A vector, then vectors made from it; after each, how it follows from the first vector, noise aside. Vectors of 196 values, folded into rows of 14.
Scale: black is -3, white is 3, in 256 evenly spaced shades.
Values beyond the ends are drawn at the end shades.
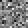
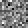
negated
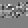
partly zeroed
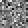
negated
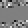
partly zeroed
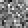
sign-scrambled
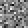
wrapped around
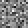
wrapped around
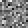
negated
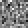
sign-scrambled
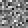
negated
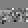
partly zeroed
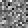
negated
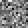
negated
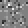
partly zeroed
